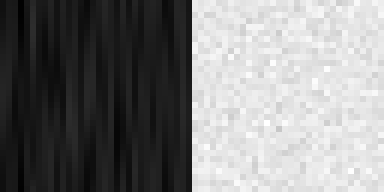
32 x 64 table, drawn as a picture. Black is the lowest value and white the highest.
The table splits into one row of 2 panels. Panel 1,1: very low, streaked downward, faint in contrast. Panel 1,2: very high, fine-grained, faint in contrast.
